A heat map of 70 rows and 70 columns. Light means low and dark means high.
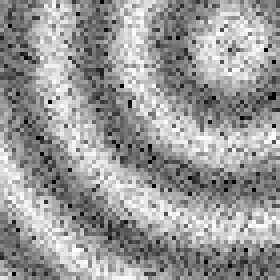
The values follow a bell shape. No seam splits the table. Concentric rings centre on the top right. No row or column stands out. Overall the values sit about 40% of the way up the scale. There is no overall slope.
